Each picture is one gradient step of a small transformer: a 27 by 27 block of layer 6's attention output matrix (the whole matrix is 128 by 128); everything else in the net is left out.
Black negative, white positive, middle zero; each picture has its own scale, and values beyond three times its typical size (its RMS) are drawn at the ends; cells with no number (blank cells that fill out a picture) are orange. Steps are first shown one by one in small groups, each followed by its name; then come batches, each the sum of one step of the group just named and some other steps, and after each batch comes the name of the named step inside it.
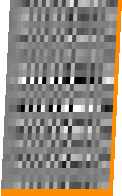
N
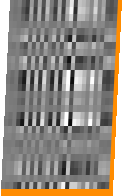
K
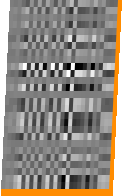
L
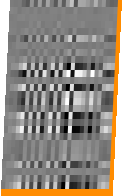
L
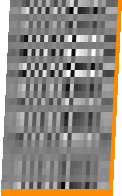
L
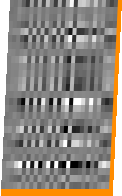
N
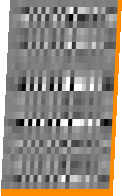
K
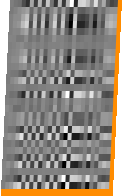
N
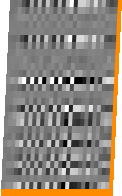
N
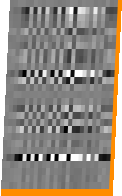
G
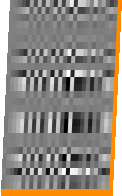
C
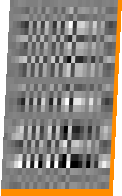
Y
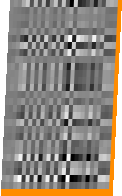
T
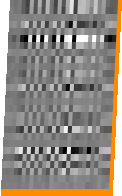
T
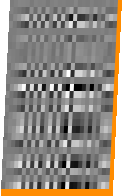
Y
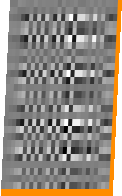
G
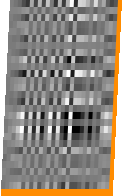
C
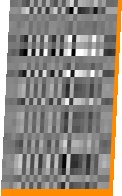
Y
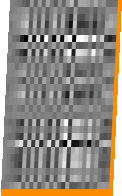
T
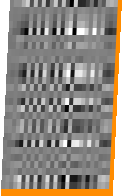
Y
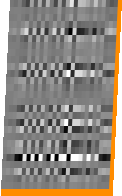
G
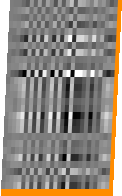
C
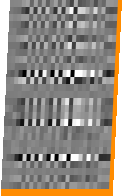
G
